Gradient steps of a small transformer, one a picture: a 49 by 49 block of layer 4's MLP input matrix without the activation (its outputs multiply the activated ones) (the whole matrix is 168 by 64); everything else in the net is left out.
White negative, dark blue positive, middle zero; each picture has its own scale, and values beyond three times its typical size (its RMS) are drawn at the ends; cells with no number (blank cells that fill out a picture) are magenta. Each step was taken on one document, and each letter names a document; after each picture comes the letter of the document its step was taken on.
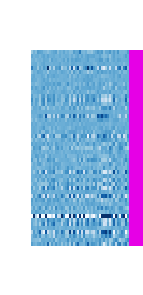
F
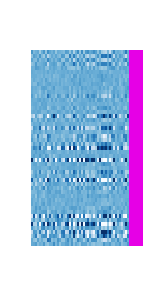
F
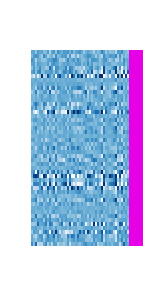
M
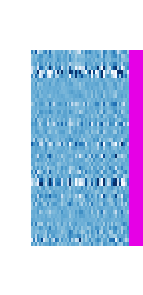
M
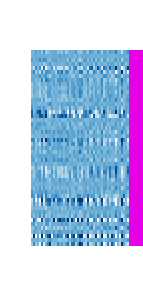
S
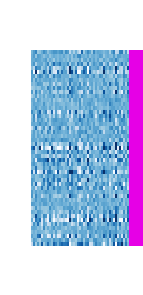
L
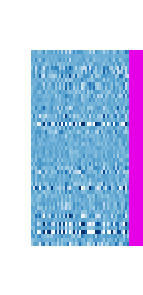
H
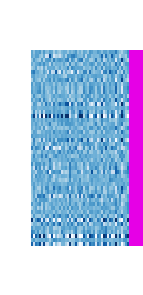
S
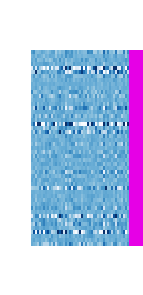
H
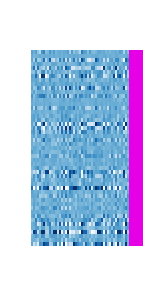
H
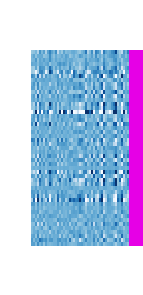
M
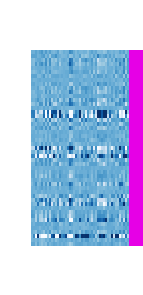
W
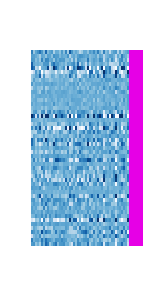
L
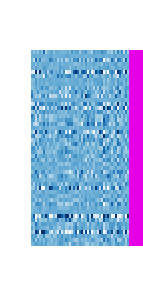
H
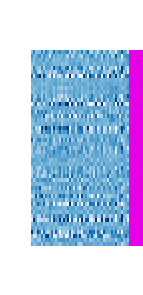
S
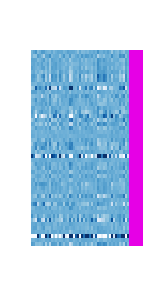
W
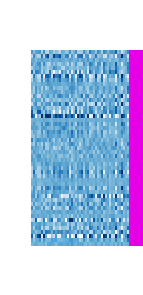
S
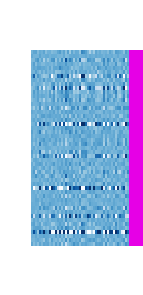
H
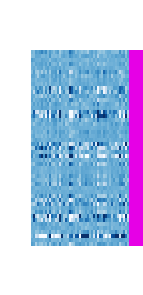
W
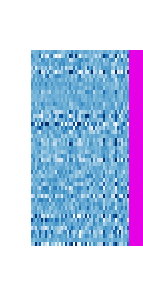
L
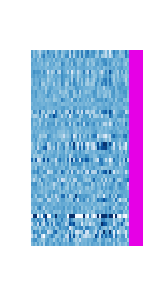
F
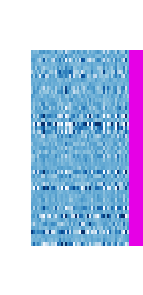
H
